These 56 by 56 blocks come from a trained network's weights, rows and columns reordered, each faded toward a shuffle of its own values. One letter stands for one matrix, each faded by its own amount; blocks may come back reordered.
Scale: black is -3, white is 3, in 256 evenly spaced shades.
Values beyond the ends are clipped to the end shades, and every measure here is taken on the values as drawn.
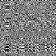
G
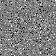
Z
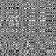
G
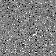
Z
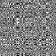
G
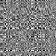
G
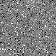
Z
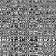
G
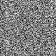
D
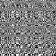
G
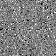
Z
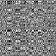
G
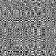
G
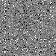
Z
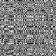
G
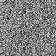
D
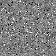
Z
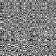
G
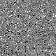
Z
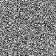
D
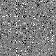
Z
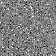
Z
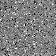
Z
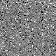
Z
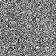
D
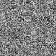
D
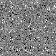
Z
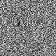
D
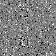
Z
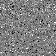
Z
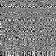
G
